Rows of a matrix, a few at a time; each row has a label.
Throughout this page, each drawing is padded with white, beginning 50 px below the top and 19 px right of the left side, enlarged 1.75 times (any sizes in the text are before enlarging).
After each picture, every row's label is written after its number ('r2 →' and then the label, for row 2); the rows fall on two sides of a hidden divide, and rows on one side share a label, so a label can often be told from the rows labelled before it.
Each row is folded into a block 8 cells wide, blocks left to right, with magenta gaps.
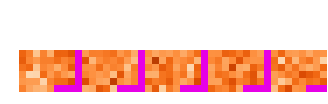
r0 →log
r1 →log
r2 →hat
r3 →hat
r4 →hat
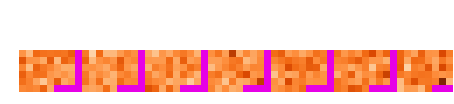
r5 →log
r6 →log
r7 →log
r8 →hat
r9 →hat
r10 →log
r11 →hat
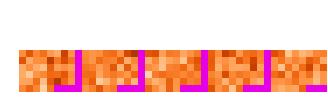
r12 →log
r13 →log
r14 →hat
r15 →log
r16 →hat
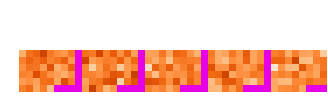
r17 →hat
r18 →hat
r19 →log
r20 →hat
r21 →hat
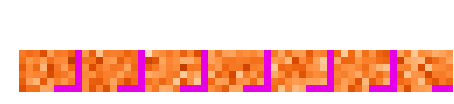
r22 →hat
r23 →hat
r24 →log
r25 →hat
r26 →log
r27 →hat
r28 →log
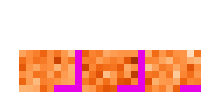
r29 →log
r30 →hat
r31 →log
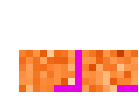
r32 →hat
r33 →log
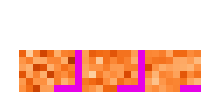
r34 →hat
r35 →log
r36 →log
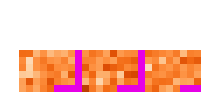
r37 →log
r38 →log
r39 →hat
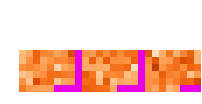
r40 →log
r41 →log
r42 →hat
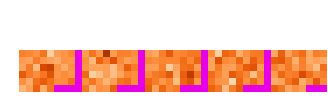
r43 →hat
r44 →log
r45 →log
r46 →log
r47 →hat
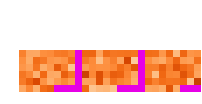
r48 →log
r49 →hat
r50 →hat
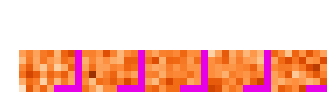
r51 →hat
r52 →hat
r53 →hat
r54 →log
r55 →hat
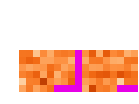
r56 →hat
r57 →hat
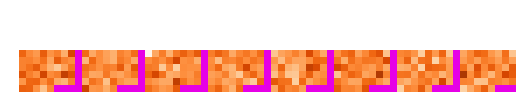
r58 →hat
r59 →log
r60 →log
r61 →log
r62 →log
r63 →log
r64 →hat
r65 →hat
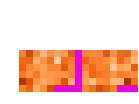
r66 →log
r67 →hat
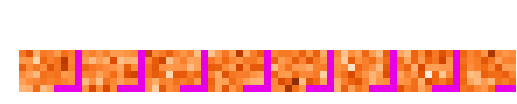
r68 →hat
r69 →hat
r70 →hat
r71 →log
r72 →hat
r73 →hat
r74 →log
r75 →log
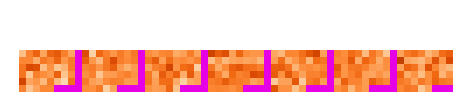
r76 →log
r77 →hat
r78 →hat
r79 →hat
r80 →hat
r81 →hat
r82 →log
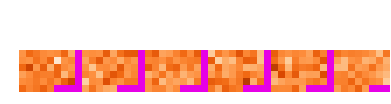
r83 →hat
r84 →hat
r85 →log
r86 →log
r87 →hat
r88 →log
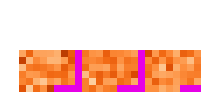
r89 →log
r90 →hat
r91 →hat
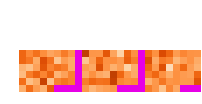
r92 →hat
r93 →hat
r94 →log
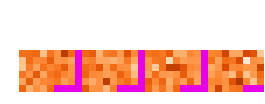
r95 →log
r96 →hat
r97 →hat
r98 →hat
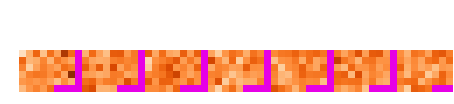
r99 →log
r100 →log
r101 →hat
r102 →log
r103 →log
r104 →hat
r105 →log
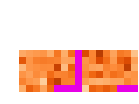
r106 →log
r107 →hat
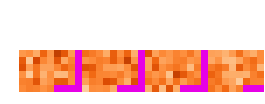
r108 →log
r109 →hat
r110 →hat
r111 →log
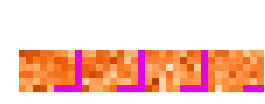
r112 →hat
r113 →log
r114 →log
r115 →log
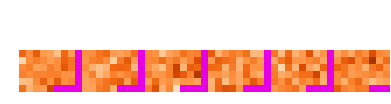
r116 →hat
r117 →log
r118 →hat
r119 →hat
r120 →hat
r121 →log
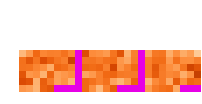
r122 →log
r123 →hat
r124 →hat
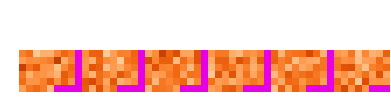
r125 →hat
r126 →log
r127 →log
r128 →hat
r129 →hat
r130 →log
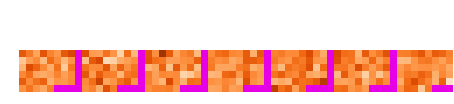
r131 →hat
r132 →hat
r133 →hat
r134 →log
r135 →hat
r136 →hat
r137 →hat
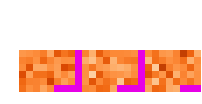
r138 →log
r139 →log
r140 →hat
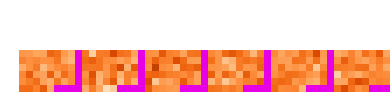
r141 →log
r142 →hat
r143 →log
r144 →log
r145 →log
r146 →hat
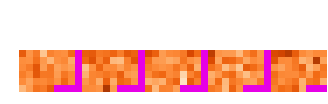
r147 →hat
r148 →hat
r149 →hat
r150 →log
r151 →hat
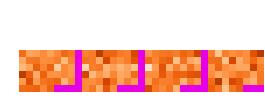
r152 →hat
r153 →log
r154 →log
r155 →log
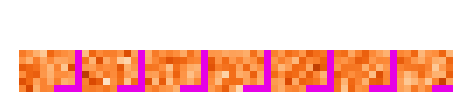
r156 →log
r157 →log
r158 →log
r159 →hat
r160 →hat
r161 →hat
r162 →hat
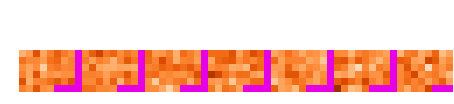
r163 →log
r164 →log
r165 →hat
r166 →hat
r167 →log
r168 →log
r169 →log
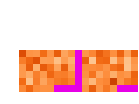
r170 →hat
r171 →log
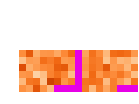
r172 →log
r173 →log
